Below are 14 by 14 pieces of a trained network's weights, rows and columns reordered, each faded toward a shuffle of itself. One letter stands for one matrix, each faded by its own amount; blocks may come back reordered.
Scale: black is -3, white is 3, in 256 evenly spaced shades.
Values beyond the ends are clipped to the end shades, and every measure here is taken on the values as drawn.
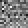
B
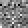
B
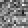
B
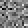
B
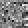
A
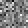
A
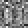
A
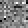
B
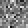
A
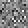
A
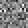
B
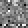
B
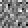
A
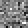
B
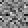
B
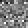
B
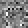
B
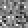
A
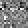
B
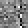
B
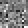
A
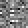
A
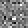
A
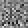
B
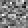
B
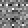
B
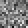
A
